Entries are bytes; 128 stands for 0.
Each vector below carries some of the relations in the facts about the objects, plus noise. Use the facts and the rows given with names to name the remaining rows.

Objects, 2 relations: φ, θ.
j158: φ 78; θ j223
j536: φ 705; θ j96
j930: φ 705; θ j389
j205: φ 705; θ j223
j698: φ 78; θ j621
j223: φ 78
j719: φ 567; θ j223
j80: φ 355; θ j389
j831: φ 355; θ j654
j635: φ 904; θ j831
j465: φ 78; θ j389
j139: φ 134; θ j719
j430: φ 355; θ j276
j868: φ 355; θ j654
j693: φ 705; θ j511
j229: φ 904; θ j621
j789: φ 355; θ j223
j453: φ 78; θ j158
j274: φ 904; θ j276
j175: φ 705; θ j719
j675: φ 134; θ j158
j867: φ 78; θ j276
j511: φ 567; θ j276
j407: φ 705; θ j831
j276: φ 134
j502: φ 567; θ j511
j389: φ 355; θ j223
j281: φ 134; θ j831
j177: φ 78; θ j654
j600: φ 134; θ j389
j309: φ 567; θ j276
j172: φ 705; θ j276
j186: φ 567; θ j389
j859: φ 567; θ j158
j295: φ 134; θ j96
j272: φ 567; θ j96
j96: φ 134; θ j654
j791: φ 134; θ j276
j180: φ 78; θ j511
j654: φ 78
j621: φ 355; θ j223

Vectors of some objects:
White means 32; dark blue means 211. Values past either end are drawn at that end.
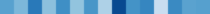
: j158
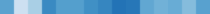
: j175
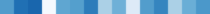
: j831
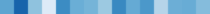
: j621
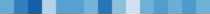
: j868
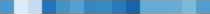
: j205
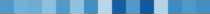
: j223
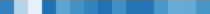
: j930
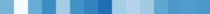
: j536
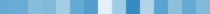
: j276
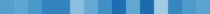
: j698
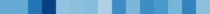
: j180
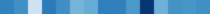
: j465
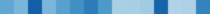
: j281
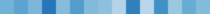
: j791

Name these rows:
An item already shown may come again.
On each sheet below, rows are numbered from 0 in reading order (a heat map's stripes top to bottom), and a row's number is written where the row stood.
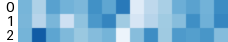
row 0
j295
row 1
j96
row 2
j511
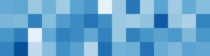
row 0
j276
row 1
j281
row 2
j600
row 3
j80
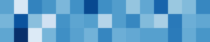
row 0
j407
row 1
j719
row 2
j186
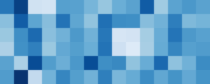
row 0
j389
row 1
j859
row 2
j272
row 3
j272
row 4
j635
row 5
j186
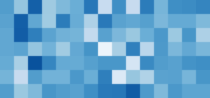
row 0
j654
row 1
j789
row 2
j430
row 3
j276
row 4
j177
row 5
j295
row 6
j229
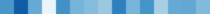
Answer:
j621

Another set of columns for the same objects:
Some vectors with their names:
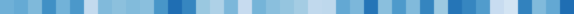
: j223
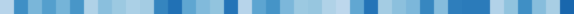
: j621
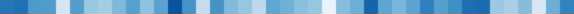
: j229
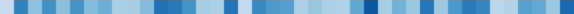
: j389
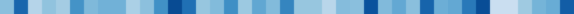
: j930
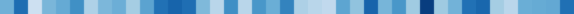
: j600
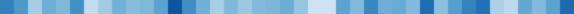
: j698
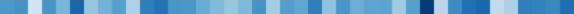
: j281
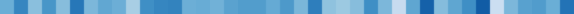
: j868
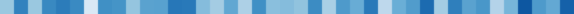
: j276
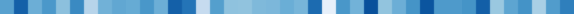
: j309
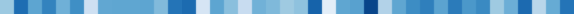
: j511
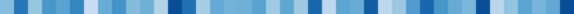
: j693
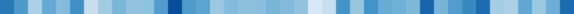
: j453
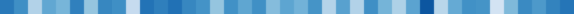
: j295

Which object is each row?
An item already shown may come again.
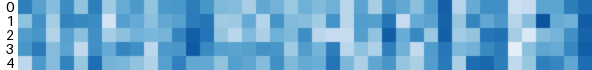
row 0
j177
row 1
j276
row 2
j465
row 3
j536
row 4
j831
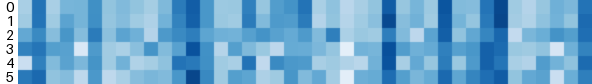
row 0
j80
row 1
j80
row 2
j868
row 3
j229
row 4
j389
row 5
j859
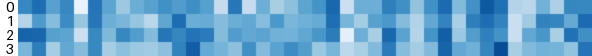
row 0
j635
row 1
j831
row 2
j272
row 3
j789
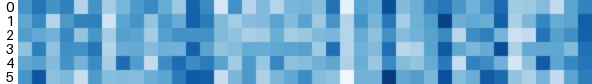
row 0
j274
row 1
j791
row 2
j654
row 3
j430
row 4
j96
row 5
j186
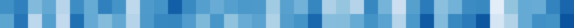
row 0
j536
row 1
j407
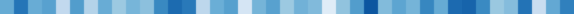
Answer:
j719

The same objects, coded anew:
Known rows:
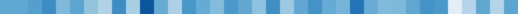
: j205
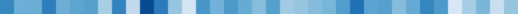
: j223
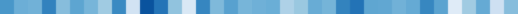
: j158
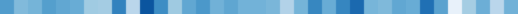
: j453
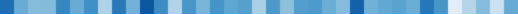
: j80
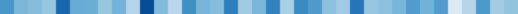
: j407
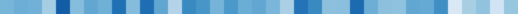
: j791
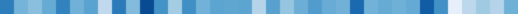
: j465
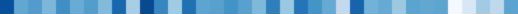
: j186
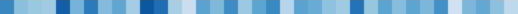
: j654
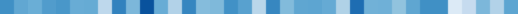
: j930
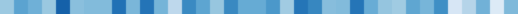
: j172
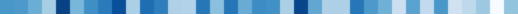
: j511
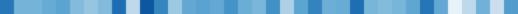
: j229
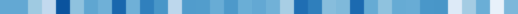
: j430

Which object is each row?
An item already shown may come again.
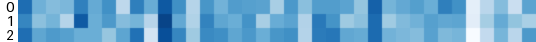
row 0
j80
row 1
j281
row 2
j859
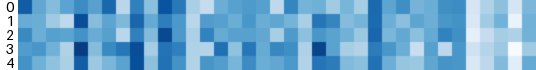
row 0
j389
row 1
j430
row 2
j600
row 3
j511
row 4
j274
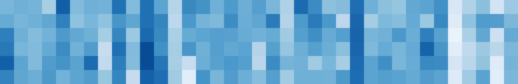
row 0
j791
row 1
j536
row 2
j789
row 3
j465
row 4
j389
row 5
j621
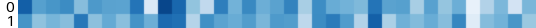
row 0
j719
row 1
j295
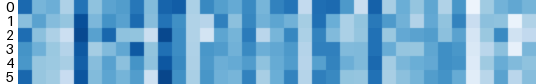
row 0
j272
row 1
j276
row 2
j831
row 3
j274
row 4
j177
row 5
j635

